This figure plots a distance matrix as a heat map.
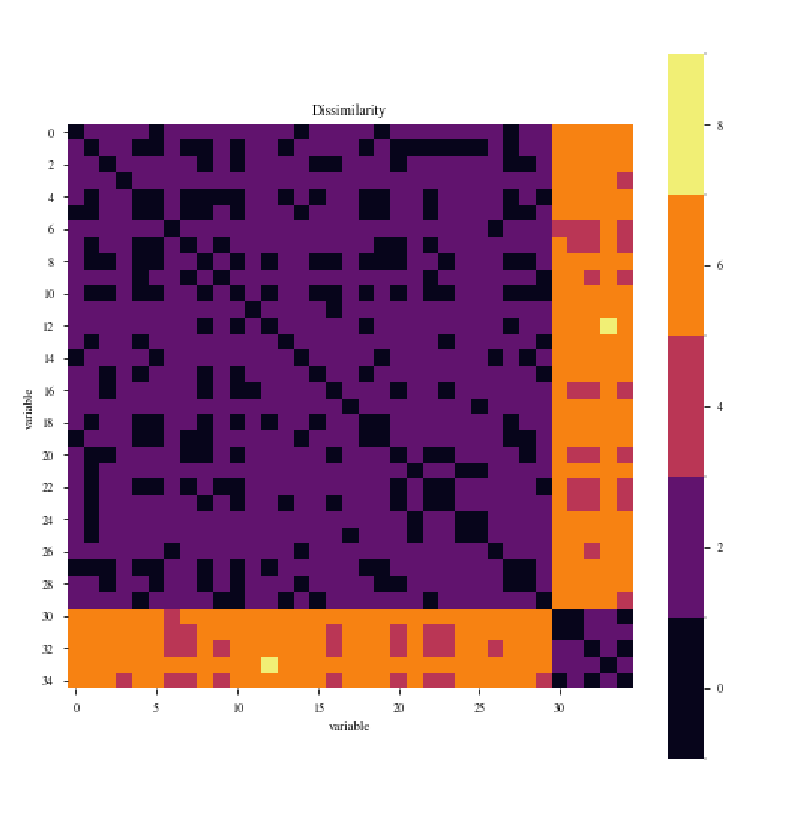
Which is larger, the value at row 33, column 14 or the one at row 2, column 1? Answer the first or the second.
the first
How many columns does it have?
35
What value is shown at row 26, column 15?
2
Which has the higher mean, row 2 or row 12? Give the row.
12
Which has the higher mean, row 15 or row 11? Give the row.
11
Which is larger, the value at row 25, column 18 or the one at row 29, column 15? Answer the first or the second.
the first
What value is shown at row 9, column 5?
2
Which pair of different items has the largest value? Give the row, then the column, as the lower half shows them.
33, 12
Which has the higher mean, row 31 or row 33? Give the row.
33
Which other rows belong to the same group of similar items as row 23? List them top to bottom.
0, 1, 2, 3, 4, 5, 6, 7, 8, 9, 10, 11, 12, 13, 14, 15, 16, 17, 18, 19, 20, 21, 22, 24, 25, 26, 27, 28, 29
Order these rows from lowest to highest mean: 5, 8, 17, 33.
8, 5, 17, 33
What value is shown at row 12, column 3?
2
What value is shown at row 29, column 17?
2
